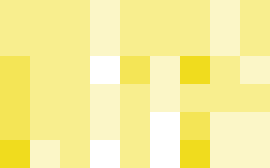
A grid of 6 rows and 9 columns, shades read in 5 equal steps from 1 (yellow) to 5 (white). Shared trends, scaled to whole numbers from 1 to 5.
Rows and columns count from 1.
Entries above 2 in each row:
9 9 6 8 7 7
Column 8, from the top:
4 4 3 3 4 4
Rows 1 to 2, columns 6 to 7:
3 3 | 3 3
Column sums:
13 19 18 26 17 24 13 22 21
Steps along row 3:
up same up down up down up up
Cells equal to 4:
14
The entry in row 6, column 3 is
3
